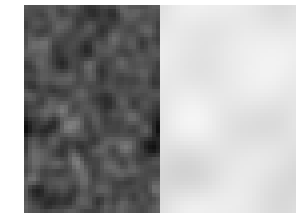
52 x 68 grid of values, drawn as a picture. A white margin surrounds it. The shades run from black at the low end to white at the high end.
It is made of 1 by 2 panels. Panel 1,1: low, blotchy. Panel 1,2: very high, smooth, faint in contrast.
